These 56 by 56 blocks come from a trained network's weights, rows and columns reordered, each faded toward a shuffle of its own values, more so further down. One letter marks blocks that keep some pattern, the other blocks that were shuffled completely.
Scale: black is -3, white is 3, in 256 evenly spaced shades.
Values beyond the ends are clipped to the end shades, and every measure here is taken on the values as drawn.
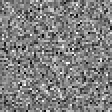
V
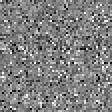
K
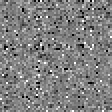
K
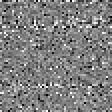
K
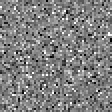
V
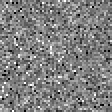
V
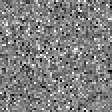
V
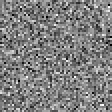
V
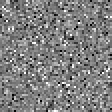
V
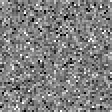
V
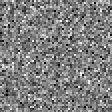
V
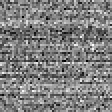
K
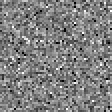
K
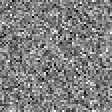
V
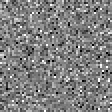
V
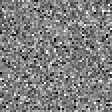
V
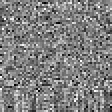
K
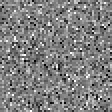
V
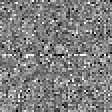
K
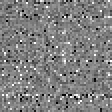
K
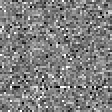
K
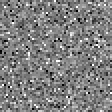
V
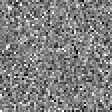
V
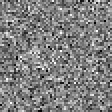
K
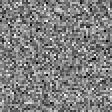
V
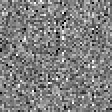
K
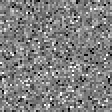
V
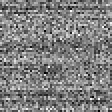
K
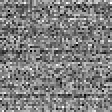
K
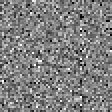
K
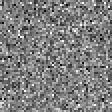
V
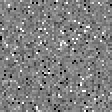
V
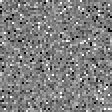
V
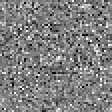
K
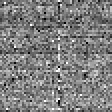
K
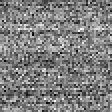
K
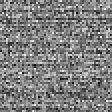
K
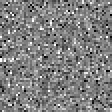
V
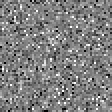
V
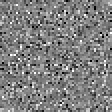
K
